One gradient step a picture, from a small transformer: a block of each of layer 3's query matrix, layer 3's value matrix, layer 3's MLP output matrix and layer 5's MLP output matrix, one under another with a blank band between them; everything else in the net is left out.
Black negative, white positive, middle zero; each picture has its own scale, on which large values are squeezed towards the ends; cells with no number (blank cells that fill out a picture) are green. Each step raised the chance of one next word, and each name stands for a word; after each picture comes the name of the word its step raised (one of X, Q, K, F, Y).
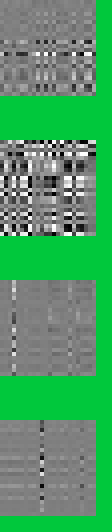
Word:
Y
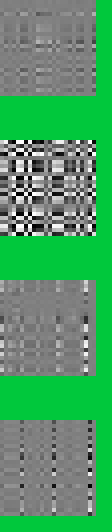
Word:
Y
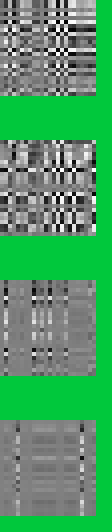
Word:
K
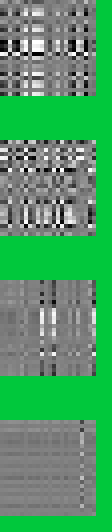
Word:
K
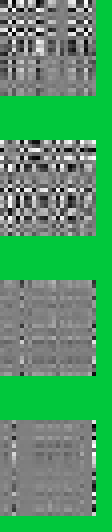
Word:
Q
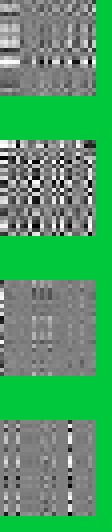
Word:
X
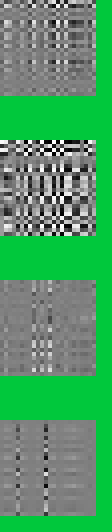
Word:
Y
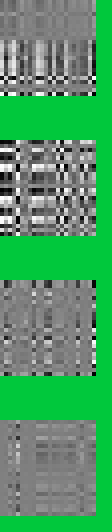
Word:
Q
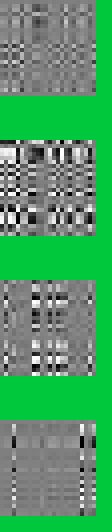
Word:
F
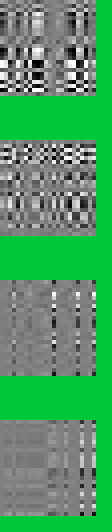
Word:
X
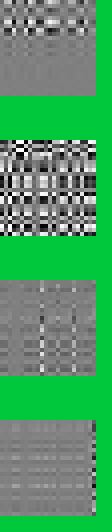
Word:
Y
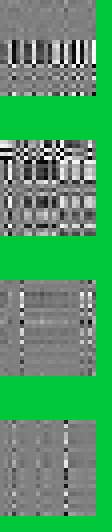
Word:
X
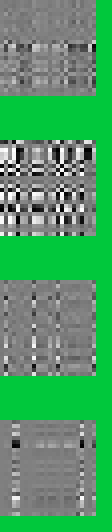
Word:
F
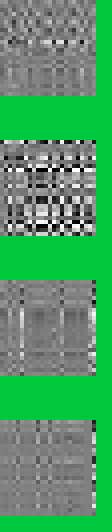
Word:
K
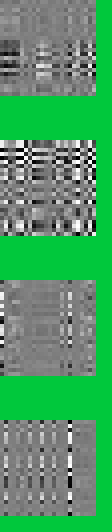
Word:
X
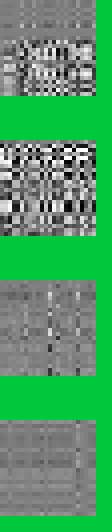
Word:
X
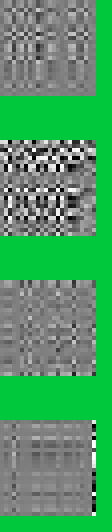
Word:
Q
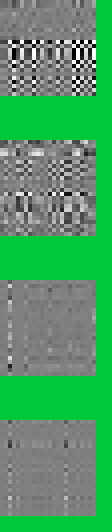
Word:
F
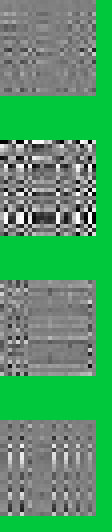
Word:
Q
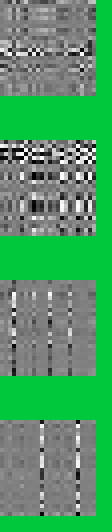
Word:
X
